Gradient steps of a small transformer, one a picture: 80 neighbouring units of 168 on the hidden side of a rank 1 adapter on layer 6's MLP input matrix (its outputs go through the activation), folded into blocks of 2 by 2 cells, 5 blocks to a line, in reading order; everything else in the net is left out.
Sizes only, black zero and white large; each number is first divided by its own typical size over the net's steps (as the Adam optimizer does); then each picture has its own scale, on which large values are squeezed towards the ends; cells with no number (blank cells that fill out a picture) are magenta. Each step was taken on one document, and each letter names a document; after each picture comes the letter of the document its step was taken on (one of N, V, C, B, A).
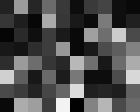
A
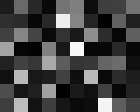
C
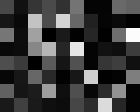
C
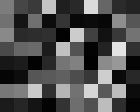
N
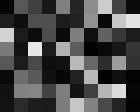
N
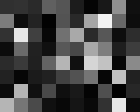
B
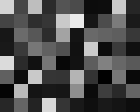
B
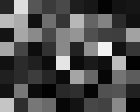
B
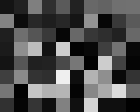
N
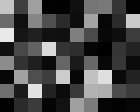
N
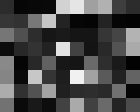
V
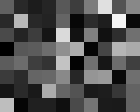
V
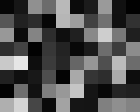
A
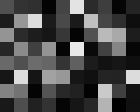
C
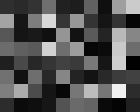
V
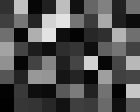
A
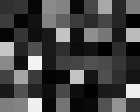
A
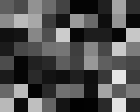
B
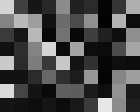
C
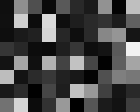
A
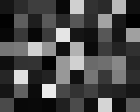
C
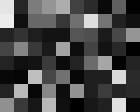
B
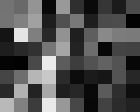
B
